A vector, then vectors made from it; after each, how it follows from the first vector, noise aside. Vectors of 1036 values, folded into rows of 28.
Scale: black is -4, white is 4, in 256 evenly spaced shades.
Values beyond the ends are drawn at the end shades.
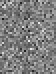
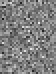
sign-scrambled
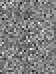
copied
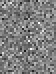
copied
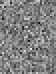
sign-scrambled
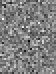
sign-scrambled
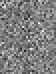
copied
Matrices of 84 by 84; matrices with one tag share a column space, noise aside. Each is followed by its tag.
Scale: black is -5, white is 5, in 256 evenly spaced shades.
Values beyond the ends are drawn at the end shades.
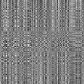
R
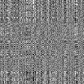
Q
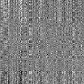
Q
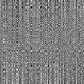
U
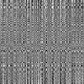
U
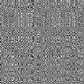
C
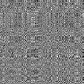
C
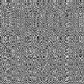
C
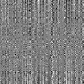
Q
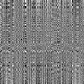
U
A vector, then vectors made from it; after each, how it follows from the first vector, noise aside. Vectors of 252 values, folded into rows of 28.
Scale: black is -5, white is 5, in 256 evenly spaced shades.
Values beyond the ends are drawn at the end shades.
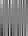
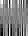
scaled up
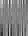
copied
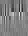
wrapped around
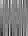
copied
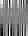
scaled up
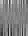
copied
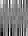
scaled up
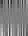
negated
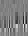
wrapped around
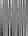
copied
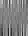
copied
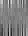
copied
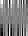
scaled up
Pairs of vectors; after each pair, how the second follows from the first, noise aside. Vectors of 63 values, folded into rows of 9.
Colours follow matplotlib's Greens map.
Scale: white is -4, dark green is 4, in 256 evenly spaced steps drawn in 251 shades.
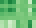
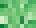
wrapped around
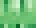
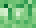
wrapped around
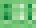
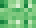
wrapped around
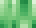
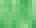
shrunk
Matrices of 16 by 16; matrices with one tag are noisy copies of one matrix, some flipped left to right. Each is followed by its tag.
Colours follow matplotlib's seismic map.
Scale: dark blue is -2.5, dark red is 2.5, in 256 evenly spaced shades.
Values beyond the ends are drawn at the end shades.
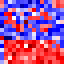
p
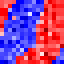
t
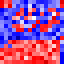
p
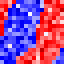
t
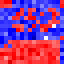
p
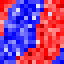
t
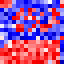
p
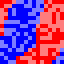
t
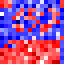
p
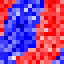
t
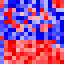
p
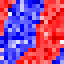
t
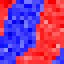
t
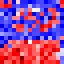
p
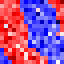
t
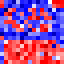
p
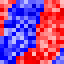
t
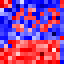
p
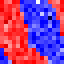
t
